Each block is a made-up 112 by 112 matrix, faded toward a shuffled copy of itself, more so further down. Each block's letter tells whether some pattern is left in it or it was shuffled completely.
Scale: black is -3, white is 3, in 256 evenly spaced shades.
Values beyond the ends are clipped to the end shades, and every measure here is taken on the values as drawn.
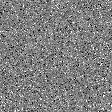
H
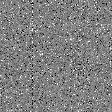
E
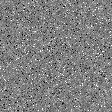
H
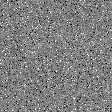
H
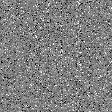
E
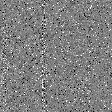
E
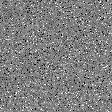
H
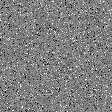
H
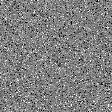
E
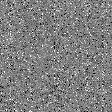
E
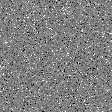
H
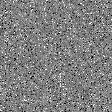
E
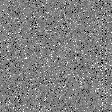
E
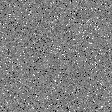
H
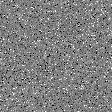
H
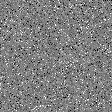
H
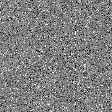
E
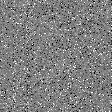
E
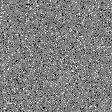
H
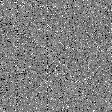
E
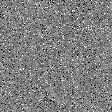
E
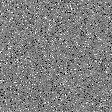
H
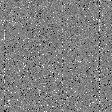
E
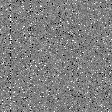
E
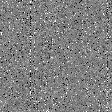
E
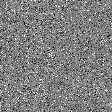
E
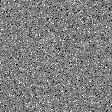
H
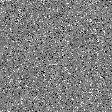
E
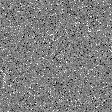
H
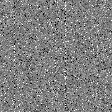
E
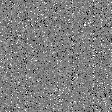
E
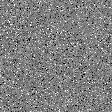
H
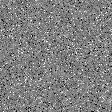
H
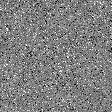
H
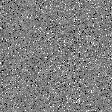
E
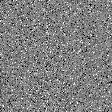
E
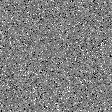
H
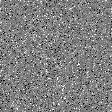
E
